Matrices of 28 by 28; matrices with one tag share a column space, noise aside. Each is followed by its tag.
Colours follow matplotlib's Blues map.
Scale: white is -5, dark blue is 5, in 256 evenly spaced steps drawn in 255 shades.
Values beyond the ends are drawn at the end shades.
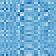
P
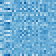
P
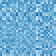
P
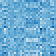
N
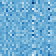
P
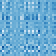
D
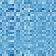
P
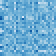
D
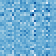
P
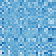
N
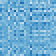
P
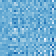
N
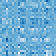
N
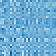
N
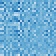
P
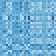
D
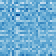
P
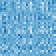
D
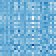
D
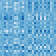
D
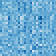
D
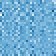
P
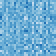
D
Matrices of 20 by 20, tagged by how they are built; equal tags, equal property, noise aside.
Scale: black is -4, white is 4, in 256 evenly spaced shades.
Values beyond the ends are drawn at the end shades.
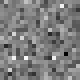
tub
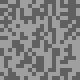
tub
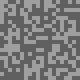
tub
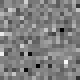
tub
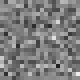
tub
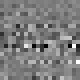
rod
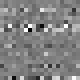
rod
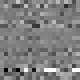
rod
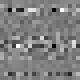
rod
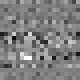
rod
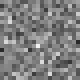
tub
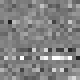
rod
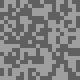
tub
